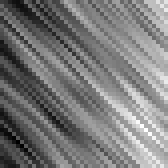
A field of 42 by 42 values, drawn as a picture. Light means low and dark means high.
Average level on the scale: 50%. Histogram: bell-shaped. Slope: up to the left. Grain: diagonal, down to the right. Odd rows or columns: none.
